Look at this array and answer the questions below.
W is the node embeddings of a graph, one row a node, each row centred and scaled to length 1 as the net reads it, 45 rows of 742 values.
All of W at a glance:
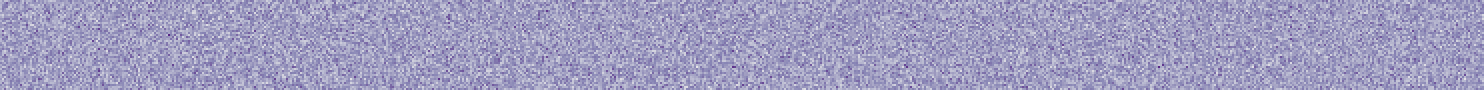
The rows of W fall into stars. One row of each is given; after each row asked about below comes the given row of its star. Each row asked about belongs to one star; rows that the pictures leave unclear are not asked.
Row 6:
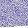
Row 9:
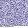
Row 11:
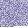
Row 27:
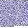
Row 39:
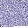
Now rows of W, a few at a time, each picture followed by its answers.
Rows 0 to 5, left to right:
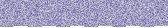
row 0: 39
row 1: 9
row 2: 6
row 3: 6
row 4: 27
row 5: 6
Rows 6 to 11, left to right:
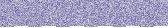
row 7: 9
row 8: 9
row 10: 27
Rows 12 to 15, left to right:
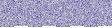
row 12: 6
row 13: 11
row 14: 6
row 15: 27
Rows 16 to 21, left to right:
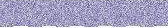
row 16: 9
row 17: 27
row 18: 9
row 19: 27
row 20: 39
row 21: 9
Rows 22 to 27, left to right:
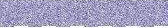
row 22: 11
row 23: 27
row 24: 6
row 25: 9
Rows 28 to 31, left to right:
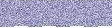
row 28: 6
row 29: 27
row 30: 6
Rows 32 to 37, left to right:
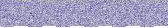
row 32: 39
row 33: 11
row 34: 6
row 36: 11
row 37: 6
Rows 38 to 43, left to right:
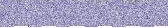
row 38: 9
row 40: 39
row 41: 27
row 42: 9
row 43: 27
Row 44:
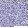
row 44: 27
